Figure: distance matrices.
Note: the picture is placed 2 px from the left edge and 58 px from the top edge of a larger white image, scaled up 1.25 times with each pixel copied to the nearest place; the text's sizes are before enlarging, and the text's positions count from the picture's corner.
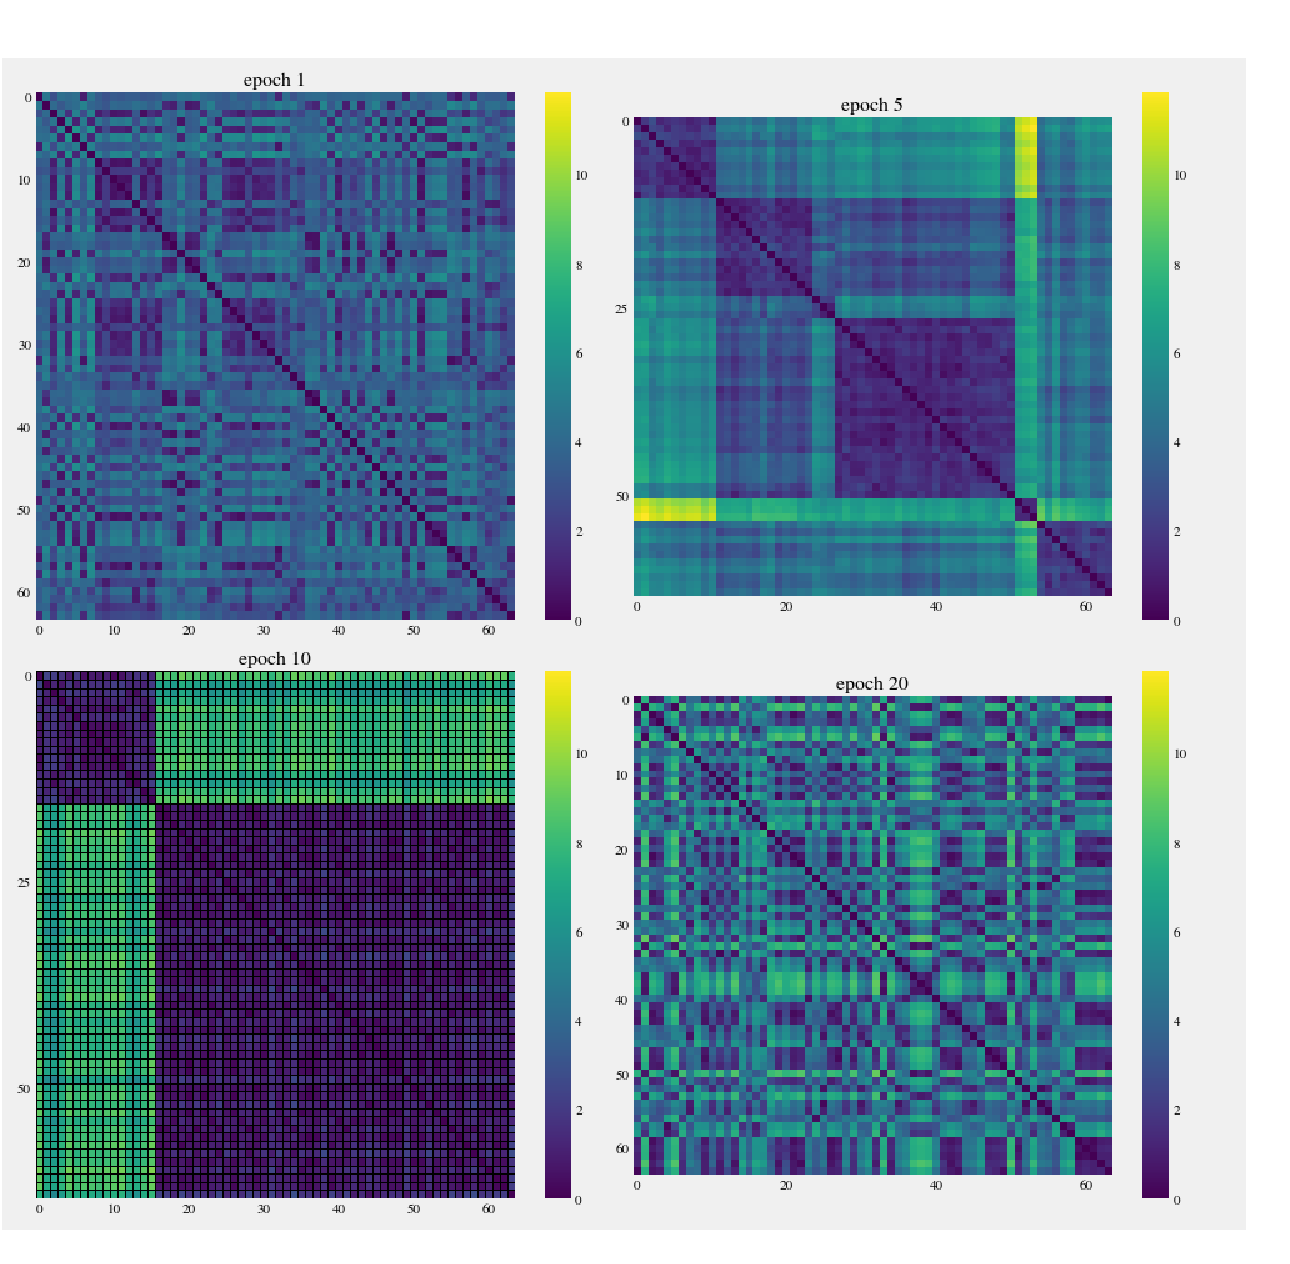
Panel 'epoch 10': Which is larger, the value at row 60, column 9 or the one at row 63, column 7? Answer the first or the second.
the first
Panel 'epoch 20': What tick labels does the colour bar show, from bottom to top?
0, 2, 4, 6, 8, 10
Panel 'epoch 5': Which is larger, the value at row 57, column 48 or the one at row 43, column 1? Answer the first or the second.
the second
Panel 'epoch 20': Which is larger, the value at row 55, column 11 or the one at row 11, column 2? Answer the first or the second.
the first
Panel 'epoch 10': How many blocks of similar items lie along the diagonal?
2
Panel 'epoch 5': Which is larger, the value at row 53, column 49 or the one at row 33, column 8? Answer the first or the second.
the first
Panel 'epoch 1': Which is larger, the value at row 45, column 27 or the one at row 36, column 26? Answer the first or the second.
the second
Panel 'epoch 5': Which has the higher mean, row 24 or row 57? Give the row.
24
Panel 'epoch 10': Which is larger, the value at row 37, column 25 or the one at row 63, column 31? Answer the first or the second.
the second
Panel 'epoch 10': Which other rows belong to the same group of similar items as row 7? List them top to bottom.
0, 1, 2, 3, 4, 5, 6, 8, 9, 10, 11, 12, 13, 14, 15
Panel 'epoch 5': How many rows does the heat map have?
64
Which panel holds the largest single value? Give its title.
epoch 5
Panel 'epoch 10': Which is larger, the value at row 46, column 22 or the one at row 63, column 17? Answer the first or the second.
the second
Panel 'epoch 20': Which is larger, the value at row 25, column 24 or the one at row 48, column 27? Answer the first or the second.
the first
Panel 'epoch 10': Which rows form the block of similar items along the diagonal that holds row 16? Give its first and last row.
16 to 63
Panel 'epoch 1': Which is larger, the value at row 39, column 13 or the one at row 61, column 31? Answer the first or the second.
the second
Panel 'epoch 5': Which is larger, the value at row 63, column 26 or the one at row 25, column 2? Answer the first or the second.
the second
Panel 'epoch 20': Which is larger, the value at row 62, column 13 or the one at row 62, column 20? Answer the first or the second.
the second
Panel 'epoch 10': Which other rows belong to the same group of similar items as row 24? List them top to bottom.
16, 17, 18, 19, 20, 21, 22, 23, 25, 26, 27, 28, 29, 30, 31, 32, 33, 34, 35, 36, 37, 38, 39, 40, 41, 42, 43, 44, 45, 46, 47, 48, 49, 50, 51, 52, 53, 54, 55, 56, 57, 58, 59, 60, 61, 62, 63
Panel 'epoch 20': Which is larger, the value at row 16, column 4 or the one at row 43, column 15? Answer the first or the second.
the second
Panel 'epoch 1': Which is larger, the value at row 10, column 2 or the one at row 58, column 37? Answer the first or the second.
the second
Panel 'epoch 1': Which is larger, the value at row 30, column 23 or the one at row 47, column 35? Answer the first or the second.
the first
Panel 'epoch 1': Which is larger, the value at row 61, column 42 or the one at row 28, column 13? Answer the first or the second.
the first
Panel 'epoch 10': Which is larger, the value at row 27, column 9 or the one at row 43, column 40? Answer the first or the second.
the first
